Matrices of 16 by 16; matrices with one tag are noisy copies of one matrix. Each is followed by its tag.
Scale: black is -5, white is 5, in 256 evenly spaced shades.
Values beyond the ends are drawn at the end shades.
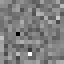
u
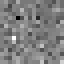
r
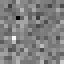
r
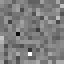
u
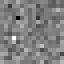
r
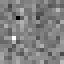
r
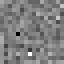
u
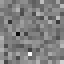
u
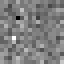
r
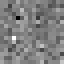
r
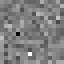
u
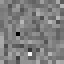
u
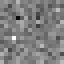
r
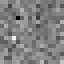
r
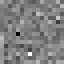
u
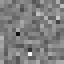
u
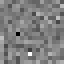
u
